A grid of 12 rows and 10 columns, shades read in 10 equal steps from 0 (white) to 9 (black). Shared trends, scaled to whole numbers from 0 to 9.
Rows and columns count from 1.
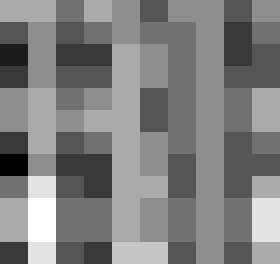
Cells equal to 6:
22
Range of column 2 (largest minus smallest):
4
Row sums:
42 51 55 51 42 40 48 56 44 35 35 44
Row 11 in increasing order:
0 1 3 3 4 4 5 5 5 5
